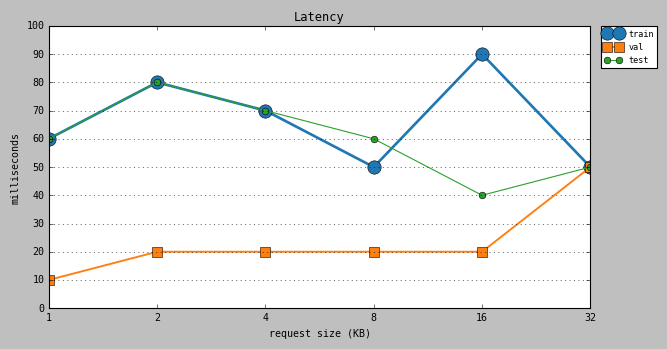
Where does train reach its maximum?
16
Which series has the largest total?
train
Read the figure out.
Title: Latency
x-axis: request size (KB), ticks 1 2 4 8 16 32
y-axis: milliseconds, ticks 0 10 20 30 40 50 60 70 80 90 100
Legend: train, val, test
Values:
train: 60 80 70 50 90 50
val: 10 20 20 20 20 50
test: 60 80 70 60 40 50
